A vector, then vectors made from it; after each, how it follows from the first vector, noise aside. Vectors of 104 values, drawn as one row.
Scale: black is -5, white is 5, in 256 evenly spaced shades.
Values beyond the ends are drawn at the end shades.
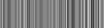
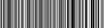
scaled up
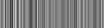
reversed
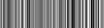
scaled up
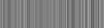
shrunk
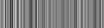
reversed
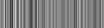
reversed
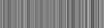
shrunk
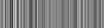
reversed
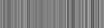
shrunk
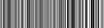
scaled up
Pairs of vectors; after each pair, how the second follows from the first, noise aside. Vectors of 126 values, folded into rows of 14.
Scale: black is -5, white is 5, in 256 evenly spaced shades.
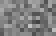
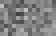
reversed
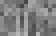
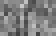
negated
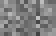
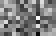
scaled up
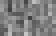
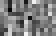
scaled up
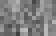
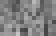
negated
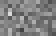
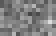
shuffled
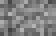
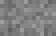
shrunk
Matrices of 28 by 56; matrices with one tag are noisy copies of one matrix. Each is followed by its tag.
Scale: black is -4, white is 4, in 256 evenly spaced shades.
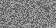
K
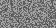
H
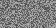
K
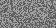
H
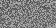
K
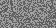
H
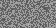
K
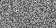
H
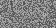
H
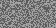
K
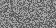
H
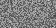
H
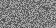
K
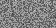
H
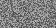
H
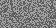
H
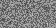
K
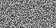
K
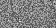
H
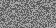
K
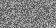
K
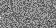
H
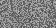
H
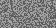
H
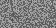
H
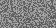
H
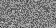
K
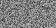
K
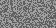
H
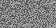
K
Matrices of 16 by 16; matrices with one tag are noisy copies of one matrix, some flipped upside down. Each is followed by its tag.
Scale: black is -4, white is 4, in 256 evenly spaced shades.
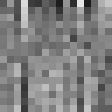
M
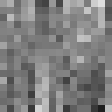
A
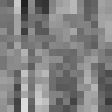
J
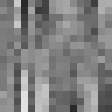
J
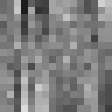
J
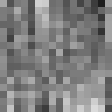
A
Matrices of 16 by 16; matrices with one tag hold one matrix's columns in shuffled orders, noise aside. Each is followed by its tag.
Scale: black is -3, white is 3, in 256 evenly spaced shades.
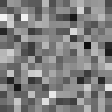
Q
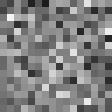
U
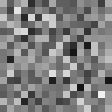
Q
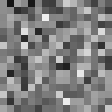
U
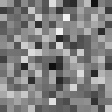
U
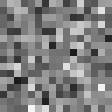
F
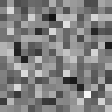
Q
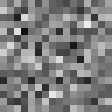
Q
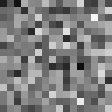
U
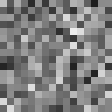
U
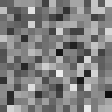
F
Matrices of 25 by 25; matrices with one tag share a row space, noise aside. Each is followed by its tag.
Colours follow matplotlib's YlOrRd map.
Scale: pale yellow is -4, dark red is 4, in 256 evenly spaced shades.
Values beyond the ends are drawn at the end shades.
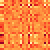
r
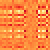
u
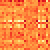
u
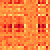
u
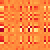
r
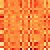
r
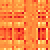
u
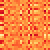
r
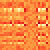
u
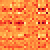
u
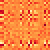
r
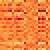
u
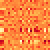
r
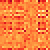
u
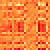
u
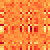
r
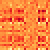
u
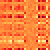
u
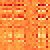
u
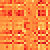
u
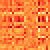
u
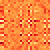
r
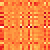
r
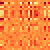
r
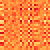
r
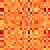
r
